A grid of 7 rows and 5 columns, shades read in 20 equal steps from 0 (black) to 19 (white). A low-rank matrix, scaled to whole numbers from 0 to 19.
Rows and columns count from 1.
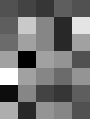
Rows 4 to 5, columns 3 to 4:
12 11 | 10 8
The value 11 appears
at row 4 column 4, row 5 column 5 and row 7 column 3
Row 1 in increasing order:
4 5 6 6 7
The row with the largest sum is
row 5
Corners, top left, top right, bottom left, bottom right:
6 6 13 6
